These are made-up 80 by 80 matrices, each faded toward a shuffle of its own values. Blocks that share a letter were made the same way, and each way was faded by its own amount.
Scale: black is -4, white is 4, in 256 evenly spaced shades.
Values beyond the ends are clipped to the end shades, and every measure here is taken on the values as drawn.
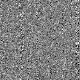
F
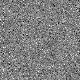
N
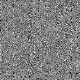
F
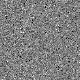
N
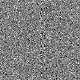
F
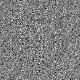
F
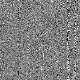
F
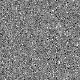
N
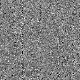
F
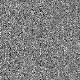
F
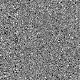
N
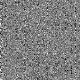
F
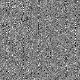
F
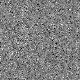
N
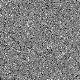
N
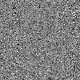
N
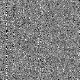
F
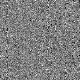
F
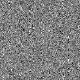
F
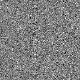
F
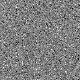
N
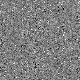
N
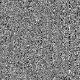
F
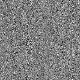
F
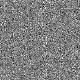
F
